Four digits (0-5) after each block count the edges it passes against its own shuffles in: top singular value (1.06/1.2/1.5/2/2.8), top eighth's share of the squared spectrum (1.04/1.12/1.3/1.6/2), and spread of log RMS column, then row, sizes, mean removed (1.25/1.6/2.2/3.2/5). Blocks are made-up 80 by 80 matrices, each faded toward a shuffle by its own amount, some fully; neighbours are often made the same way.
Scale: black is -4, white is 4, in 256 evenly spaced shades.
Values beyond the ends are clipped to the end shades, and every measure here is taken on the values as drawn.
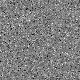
0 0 0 0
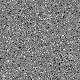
0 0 0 0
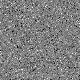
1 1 0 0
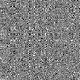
4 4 2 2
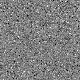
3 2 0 1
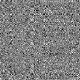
4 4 2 2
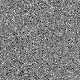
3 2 0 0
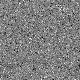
0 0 0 0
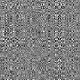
5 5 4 3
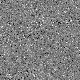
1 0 0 0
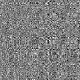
4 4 2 2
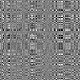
5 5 4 4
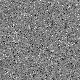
0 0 0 0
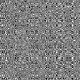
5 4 3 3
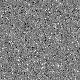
1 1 0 0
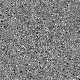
1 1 0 0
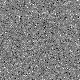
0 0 0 0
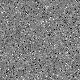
0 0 0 0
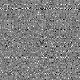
4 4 1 3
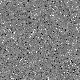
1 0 0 0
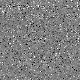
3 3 0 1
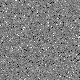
1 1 0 1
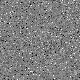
2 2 0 0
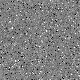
0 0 0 0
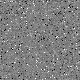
1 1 0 0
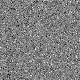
2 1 0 0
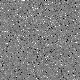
0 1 1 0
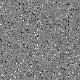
1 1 1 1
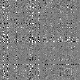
3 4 3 3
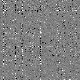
2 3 2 2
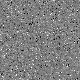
1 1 0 0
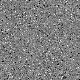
2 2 1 0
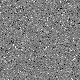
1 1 0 0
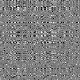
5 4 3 3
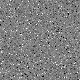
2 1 0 0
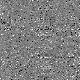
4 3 1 2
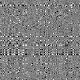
4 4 2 3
